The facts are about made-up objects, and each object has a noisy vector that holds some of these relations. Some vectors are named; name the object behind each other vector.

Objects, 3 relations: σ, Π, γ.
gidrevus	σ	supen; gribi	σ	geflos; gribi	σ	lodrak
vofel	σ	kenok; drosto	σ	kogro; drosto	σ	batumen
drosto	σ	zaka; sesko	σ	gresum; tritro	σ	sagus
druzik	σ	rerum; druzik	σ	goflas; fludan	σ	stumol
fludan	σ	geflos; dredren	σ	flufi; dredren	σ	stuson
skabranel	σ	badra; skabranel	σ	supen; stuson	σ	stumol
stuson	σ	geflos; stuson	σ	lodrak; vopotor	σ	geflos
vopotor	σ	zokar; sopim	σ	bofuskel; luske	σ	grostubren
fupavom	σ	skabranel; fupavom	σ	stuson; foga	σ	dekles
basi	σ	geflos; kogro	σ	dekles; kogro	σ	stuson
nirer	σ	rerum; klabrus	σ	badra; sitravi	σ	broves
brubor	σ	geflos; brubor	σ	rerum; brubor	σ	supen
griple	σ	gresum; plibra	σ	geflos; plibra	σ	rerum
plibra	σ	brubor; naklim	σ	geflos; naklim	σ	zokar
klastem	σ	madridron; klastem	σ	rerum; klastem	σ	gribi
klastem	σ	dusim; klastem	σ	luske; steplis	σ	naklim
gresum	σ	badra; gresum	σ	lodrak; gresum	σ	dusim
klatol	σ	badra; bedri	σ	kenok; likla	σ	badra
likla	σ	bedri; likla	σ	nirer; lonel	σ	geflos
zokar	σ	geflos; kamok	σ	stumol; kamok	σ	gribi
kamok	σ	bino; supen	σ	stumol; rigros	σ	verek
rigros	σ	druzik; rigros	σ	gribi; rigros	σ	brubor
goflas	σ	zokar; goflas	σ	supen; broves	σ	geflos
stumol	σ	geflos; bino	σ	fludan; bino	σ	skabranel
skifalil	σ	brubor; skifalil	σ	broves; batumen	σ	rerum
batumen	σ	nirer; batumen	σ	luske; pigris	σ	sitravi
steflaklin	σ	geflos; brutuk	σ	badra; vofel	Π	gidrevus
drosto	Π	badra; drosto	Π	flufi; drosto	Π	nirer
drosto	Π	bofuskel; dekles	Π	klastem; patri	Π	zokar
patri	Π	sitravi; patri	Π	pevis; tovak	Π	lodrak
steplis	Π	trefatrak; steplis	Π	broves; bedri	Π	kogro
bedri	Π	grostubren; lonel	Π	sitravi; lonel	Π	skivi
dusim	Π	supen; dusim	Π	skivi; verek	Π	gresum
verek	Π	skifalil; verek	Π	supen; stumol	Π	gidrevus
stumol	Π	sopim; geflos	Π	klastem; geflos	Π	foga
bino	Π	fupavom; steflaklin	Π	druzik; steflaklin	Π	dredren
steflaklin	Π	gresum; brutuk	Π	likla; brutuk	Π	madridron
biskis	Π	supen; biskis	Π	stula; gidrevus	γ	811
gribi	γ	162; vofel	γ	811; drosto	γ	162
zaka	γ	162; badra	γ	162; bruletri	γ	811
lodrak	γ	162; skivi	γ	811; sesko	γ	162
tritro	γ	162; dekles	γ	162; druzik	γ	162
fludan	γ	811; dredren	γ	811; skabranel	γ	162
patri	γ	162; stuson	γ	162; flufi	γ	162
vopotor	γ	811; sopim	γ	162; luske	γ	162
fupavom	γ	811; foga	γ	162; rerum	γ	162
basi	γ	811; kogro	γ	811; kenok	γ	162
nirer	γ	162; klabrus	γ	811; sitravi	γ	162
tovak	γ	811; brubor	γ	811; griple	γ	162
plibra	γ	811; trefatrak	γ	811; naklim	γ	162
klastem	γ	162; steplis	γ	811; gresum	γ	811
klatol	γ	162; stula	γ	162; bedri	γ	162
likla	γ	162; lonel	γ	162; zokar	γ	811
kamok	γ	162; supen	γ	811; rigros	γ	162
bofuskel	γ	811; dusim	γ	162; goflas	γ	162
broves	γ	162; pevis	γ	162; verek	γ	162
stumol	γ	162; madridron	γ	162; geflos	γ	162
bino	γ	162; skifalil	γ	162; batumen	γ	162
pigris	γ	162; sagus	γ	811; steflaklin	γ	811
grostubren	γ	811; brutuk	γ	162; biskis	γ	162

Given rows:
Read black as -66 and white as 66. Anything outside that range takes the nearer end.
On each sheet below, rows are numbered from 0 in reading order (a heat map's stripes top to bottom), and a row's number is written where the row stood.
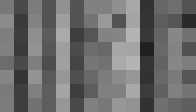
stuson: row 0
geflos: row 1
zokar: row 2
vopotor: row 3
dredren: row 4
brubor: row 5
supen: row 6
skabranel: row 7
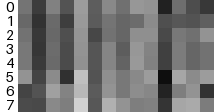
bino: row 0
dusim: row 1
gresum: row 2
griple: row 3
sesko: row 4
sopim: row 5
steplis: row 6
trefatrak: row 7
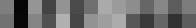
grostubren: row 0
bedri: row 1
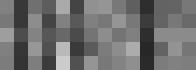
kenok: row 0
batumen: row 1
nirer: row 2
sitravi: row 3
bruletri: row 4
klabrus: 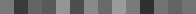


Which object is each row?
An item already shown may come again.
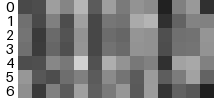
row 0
steplis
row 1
dredren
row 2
gresum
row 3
gresum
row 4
trefatrak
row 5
lodrak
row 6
geflos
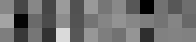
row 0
vofel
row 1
madridron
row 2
sagus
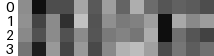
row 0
brutuk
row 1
sopim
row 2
stumol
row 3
kogro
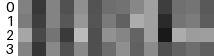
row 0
gribi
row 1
kamok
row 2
bofuskel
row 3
rerum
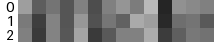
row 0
flufi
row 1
kamok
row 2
supen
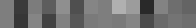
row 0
fupavom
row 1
luske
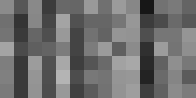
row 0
drosto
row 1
verek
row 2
gresum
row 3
badra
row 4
skifalil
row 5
pigris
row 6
druzik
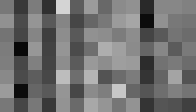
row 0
tritro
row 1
gidrevus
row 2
zaka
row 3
grostubren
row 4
foga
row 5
tovak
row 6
likla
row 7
dekles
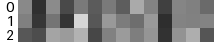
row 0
klastem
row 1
sagus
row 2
broves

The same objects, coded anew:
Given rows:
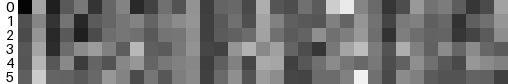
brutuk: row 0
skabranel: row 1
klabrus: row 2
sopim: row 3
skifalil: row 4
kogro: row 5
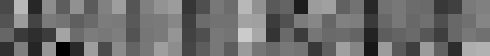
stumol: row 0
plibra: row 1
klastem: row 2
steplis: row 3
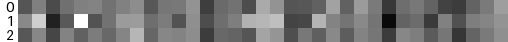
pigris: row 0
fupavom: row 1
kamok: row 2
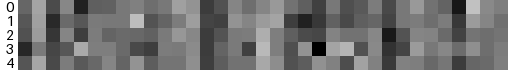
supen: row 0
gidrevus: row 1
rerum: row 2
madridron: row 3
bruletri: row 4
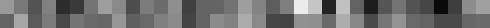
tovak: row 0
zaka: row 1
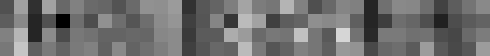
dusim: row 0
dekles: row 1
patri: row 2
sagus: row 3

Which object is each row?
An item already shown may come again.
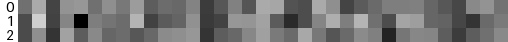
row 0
dredren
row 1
drosto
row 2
dusim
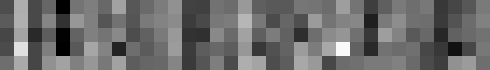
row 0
kenok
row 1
luske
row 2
badra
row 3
bedri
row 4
dredren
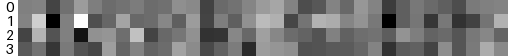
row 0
sitravi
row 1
bino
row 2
flufi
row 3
broves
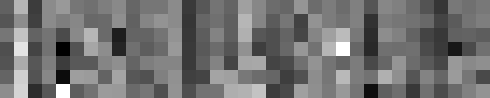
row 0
gresum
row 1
gribi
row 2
grostubren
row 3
bedri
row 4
skifalil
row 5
bofuskel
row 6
fupavom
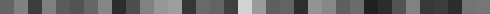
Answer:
geflos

